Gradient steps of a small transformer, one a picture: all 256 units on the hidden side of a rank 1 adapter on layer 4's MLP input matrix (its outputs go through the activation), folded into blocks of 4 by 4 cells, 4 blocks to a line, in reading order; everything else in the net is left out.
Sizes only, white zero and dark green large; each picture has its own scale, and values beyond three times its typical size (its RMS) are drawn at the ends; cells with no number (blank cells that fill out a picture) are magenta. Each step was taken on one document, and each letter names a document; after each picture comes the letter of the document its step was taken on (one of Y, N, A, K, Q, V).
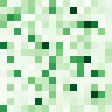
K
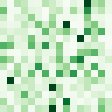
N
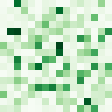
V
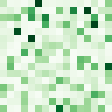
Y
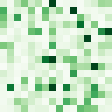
K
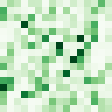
N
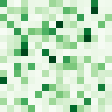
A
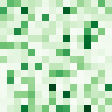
N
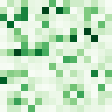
A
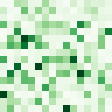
V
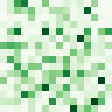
V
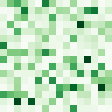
A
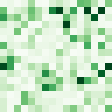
Y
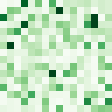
Y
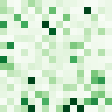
K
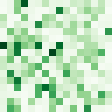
V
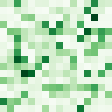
V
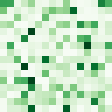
K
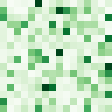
Y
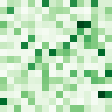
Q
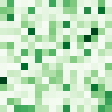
K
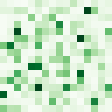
V
